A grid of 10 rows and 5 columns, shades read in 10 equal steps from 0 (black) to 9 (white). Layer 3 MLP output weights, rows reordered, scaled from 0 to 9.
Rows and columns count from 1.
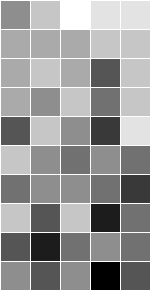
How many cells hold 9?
1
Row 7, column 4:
4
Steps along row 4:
down up down up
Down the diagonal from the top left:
5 6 6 4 8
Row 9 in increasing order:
1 3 4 4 5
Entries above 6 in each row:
4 2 2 2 2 1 0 2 0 0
